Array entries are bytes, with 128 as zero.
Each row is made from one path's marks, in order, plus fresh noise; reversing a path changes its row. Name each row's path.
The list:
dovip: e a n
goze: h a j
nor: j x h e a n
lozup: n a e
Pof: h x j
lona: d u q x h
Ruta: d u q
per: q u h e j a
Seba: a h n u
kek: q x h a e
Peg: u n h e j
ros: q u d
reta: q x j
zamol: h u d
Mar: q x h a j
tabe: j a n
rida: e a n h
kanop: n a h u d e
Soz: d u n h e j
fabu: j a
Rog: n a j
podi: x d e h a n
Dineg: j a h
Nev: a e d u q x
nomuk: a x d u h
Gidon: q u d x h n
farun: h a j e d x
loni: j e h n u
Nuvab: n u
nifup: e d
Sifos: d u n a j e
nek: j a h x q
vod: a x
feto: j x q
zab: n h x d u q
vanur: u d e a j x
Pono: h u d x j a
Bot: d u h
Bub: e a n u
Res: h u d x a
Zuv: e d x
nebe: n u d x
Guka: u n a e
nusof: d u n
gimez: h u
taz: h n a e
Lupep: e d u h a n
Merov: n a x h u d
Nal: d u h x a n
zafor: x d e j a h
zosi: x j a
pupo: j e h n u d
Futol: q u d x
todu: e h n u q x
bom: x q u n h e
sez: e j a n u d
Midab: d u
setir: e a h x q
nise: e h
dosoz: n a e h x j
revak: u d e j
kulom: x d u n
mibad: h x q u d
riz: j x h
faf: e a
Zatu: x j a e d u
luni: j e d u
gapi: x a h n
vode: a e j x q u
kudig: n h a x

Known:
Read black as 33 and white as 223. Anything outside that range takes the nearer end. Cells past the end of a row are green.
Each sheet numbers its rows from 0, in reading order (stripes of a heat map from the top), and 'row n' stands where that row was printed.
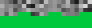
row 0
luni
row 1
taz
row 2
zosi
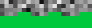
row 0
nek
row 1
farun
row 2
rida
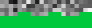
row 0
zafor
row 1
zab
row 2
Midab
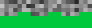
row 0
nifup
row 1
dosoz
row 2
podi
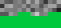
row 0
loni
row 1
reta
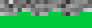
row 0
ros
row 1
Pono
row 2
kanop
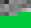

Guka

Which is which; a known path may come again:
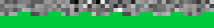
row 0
Pono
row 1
lozup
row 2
zafor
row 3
nebe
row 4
rida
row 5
mibad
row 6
luni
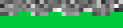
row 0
loni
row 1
Midab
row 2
Ruta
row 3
fabu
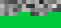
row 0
nifup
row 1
goze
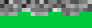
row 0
zab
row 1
lona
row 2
Pof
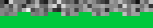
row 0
Nuvab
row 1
zosi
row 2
vanur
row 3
podi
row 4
Zuv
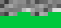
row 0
kanop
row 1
Lupep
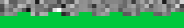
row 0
Mar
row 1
Bot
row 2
taz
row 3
per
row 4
dovip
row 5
faf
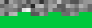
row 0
zamol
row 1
dosoz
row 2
gapi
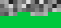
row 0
farun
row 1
Gidon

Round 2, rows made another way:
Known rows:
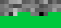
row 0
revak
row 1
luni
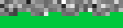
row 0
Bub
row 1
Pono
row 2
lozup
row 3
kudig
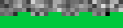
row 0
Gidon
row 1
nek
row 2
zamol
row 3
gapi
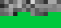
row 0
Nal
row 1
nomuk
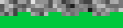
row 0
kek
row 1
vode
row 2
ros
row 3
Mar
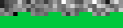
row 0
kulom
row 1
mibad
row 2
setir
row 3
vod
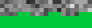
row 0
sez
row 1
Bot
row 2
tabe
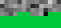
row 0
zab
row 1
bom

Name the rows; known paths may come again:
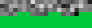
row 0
todu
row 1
dovip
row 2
Lupep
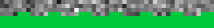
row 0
Gidon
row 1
Sifos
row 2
reta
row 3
kek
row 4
Merov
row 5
nek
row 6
vanur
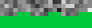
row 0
Zatu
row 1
Bot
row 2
fabu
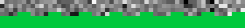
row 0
kanop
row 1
tabe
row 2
pupo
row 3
nise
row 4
kudig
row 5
Res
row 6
nusof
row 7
Rog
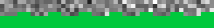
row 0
zafor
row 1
zamol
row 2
Bub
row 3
Pono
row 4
dosoz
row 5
lozup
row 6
Pof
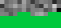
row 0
zab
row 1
Ruta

